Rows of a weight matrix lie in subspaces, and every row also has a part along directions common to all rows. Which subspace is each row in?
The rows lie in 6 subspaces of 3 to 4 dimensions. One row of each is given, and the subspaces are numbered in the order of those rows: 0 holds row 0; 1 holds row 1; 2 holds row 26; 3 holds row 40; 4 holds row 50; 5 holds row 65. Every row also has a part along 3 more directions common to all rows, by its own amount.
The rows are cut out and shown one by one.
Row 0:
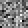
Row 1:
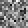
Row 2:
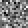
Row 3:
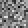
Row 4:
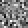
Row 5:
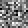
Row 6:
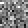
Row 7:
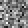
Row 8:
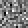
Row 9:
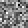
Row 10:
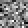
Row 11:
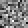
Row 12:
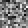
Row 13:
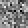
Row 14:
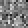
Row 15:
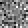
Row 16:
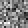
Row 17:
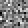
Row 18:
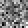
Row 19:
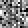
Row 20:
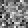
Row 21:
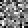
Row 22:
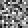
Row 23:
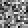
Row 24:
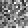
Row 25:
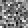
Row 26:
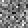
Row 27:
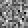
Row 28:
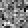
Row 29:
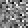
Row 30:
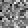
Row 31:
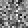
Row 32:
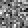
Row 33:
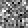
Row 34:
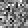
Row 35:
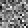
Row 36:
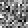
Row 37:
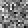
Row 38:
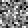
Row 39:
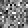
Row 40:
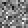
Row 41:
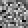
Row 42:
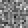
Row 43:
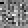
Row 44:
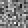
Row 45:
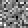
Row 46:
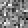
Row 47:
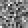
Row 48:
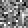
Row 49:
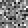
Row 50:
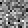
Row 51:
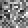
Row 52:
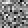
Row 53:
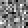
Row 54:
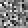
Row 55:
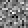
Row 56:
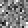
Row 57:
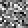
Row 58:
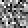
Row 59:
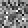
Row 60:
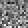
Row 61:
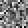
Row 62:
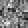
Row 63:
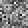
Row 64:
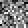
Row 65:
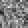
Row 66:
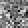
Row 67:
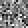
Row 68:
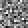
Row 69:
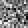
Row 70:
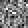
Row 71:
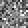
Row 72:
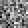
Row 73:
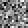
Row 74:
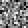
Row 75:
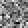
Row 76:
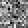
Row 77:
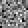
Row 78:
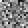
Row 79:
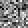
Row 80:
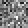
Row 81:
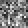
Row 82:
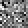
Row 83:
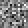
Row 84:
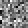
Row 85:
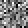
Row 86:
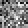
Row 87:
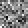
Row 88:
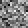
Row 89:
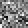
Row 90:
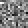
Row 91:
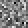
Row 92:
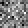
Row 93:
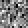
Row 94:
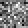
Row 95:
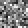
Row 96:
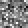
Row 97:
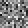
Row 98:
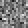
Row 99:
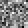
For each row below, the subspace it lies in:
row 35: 0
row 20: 1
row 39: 2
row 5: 0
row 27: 5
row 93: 0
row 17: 5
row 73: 3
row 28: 4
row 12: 4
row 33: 0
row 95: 3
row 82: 2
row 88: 5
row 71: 0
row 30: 1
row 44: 4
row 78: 5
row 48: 2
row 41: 0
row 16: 5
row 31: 0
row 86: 2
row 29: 0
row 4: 5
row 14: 0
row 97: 2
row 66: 1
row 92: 2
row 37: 2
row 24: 1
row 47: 0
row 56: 1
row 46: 5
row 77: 0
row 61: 1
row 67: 0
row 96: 4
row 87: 3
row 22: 3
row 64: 4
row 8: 5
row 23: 3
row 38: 4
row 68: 3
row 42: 4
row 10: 1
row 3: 4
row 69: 5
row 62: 5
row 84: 5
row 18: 1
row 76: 2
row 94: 2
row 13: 5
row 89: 3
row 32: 5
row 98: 0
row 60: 3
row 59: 3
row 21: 1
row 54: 5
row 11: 3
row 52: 3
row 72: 1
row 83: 2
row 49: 4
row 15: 4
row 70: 2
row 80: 2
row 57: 2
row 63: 0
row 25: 0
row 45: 2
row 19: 5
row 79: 2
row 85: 1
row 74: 4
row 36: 3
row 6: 4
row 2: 4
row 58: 5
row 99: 1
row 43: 4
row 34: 3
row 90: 4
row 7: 4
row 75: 1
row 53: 1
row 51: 1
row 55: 2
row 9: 3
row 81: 0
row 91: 1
